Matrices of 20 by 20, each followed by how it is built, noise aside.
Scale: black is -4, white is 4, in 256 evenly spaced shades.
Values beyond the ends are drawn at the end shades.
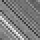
Toeplitz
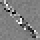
banded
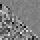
lower triangular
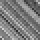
Toeplitz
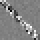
banded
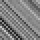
Toeplitz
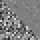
lower triangular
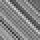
Toeplitz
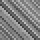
Toeplitz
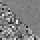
lower triangular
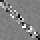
banded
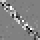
banded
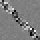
banded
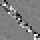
banded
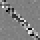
banded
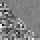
lower triangular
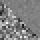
lower triangular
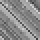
Toeplitz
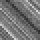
Toeplitz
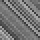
Toeplitz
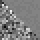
lower triangular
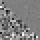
lower triangular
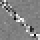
banded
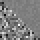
lower triangular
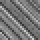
Toeplitz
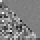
lower triangular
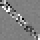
banded
